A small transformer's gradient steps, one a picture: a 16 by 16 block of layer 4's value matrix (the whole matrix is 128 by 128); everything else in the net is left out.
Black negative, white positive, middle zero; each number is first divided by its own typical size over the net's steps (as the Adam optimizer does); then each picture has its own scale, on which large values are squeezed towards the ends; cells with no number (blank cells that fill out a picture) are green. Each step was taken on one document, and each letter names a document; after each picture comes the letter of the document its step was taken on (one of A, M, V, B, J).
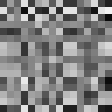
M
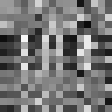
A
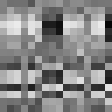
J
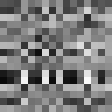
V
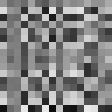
M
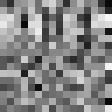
A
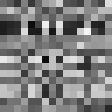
V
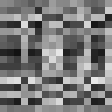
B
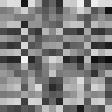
B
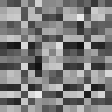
B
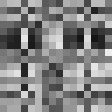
B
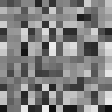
M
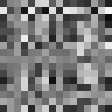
M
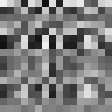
V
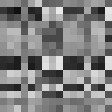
J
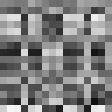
B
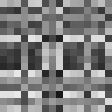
J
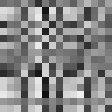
V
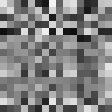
M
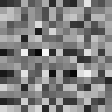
A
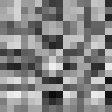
J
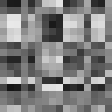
J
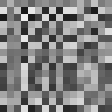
M
